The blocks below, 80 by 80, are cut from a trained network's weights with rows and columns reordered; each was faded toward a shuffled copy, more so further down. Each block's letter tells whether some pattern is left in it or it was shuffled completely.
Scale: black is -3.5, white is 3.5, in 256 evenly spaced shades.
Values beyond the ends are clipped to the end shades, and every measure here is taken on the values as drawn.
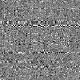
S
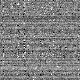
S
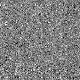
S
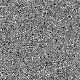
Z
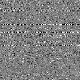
S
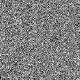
S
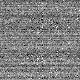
S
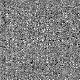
S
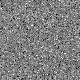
Z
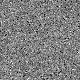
Z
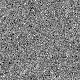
Z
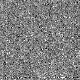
S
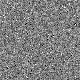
Z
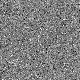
Z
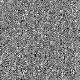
S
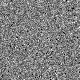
Z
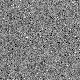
Z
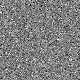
Z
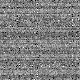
S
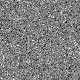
Z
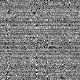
S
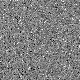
Z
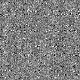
S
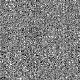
S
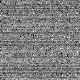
S
